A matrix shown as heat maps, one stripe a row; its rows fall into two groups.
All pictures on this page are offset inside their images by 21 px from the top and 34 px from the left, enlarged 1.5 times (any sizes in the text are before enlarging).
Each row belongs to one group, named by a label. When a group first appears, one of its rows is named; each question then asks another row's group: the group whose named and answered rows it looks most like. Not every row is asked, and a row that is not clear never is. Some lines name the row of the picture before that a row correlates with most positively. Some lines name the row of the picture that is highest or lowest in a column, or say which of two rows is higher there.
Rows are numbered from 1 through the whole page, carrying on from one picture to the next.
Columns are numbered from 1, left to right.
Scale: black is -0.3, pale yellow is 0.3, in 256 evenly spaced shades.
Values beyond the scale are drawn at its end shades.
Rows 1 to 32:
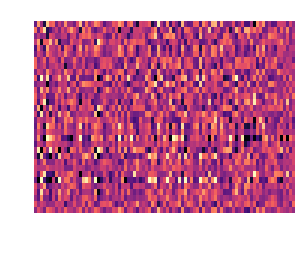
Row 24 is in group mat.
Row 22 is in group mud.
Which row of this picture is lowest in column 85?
20
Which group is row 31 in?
mat
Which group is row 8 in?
mat
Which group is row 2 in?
mat
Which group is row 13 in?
mat
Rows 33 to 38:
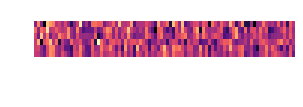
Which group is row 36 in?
mud
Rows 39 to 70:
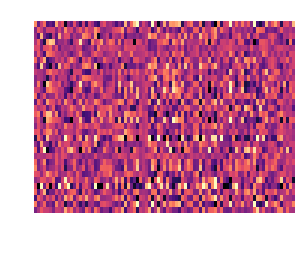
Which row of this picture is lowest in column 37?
66
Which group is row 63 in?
mat
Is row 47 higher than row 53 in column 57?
Yes
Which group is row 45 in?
mat
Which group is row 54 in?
mud
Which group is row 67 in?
mat
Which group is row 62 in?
mat
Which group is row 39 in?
mat
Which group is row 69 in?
mat
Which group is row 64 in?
mud
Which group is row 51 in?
mat
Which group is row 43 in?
mud
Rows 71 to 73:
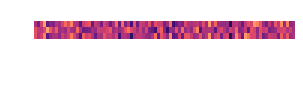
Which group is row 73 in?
mat
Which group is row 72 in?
mud
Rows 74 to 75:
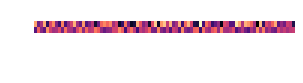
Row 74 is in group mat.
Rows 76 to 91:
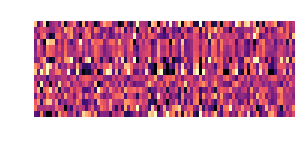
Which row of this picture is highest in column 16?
79
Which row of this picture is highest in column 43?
84
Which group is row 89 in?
mud
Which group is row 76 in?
mat
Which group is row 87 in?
mud
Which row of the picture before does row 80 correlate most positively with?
75
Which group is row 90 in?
mat
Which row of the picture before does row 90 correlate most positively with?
74
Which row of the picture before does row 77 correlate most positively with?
75
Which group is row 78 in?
mat
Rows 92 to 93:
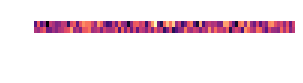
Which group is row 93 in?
mat
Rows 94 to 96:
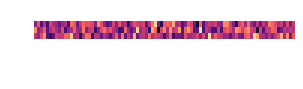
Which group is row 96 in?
mat
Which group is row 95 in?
mat
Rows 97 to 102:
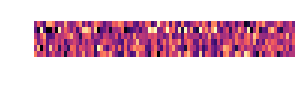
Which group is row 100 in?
mat
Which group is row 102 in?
mat
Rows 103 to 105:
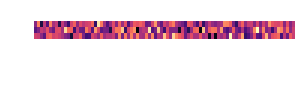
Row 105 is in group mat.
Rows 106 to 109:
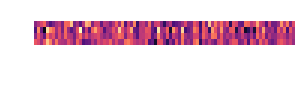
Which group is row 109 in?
mud
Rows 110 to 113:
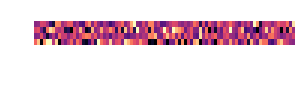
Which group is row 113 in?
mud
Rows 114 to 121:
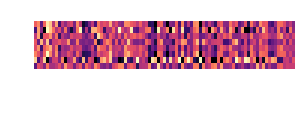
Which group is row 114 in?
mud
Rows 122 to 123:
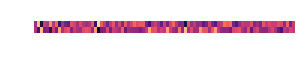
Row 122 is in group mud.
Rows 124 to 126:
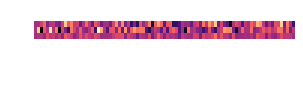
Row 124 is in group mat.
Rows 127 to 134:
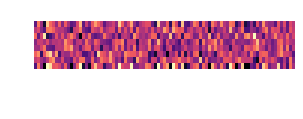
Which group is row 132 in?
mud
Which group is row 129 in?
mat
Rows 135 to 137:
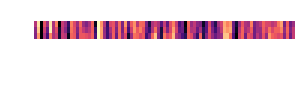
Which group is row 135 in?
mud
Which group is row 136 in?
mud
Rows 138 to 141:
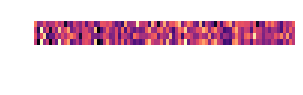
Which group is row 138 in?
mat
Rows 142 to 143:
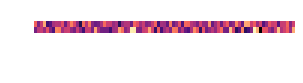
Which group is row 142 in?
mat
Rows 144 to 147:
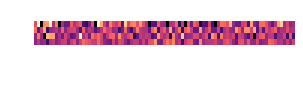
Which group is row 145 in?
mat
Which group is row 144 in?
mud
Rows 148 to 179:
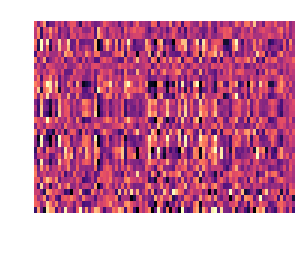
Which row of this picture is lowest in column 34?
177
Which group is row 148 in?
mat
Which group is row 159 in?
mud
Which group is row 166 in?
mat
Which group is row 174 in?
mud
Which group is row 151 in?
mud
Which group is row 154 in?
mat
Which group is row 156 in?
mat
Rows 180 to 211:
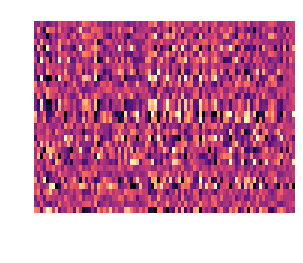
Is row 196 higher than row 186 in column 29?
No
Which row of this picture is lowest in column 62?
207
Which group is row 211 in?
mud
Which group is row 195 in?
mat
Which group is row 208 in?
mud
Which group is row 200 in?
mud
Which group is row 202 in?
mud
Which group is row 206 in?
mat
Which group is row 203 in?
mat
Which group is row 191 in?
mud
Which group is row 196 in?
mat
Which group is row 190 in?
mat
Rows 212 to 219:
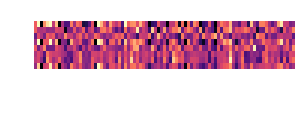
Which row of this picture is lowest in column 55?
213
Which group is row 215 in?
mud
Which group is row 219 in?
mud
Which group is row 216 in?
mat
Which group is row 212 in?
mud
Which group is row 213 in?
mat
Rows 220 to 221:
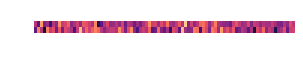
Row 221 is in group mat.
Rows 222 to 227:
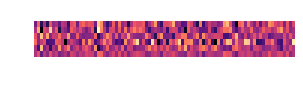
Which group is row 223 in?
mud
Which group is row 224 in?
mud
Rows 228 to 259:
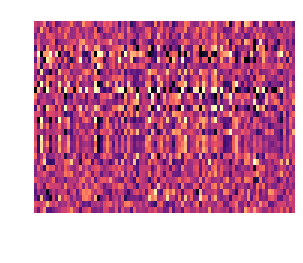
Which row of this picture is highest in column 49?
240
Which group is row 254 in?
mat
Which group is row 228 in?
mat
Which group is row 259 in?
mat
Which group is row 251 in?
mat
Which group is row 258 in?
mud
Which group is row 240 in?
mat
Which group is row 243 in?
mat
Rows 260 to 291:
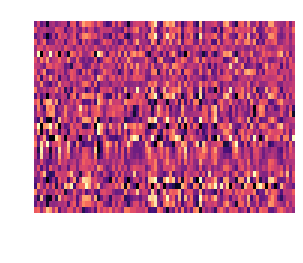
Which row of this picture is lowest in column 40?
287
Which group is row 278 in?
mud
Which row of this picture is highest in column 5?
280
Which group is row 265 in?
mud
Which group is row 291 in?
mud
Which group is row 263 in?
mat
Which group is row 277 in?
mud
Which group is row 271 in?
mat
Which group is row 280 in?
mud
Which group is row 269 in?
mud
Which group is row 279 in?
mat
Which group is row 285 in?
mat
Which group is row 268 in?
mat
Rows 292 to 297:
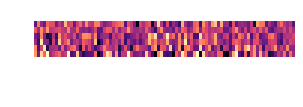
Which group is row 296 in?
mat
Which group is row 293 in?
mud
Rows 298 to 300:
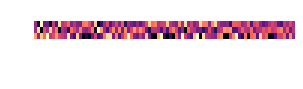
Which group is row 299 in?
mud
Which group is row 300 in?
mud
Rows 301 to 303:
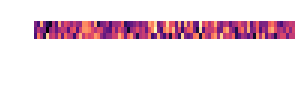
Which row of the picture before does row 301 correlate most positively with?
298
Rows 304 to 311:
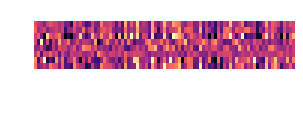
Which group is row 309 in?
mud
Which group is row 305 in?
mat
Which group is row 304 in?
mat
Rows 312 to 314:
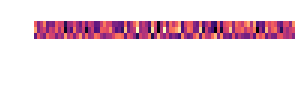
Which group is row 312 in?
mat
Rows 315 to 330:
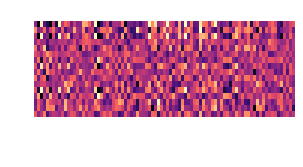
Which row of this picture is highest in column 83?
325
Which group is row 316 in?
mat
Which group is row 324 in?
mat
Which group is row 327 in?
mud
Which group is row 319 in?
mat
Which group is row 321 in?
mud
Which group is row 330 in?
mat
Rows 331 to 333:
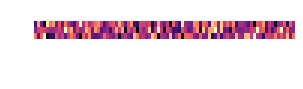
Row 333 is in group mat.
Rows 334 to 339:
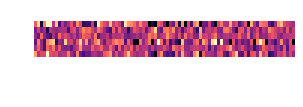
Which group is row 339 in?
mud
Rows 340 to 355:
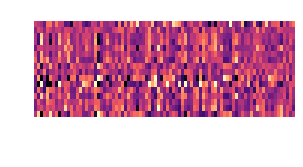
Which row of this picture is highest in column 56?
350
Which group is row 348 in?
mat
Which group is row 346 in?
mud
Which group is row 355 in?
mud
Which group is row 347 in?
mud
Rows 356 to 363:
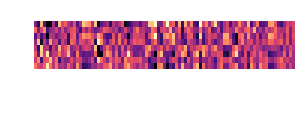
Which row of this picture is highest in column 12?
361
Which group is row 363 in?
mud
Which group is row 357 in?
mat
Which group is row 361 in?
mud
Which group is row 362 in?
mud
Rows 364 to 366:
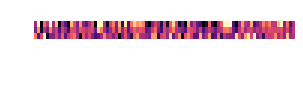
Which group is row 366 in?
mat
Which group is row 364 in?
mud
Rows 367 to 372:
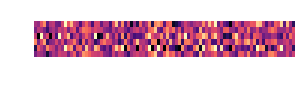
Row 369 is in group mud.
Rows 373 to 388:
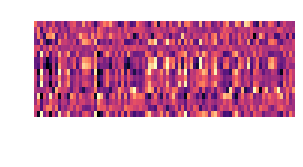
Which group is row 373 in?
mat
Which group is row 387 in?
mud
